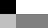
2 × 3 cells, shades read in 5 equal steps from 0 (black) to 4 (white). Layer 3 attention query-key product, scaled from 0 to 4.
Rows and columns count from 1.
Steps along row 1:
up same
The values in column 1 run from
0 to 3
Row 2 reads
3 2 2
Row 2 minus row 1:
3 -2 -2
